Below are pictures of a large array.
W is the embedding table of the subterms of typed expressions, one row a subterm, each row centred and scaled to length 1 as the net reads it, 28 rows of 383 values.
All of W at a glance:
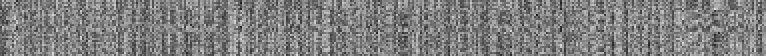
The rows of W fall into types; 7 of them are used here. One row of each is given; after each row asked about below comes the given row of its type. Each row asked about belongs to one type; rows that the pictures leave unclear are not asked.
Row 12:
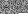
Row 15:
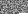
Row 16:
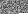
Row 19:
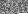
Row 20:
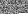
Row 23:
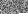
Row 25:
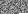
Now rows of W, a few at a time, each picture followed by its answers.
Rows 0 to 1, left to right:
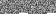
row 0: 15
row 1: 25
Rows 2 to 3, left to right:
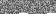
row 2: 15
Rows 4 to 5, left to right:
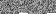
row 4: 16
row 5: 25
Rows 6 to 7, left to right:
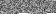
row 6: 15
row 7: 12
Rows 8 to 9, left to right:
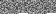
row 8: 19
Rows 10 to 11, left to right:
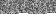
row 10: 23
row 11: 19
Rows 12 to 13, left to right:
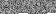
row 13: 20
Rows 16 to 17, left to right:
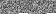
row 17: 25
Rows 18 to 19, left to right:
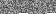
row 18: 20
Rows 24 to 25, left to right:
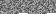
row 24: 15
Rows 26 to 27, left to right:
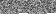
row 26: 16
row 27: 23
